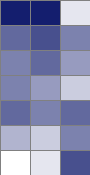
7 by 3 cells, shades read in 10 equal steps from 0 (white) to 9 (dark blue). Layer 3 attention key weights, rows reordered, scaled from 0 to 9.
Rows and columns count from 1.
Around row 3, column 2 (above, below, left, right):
7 4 5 4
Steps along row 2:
up down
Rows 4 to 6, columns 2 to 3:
4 2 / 5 6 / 2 5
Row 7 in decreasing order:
7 1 0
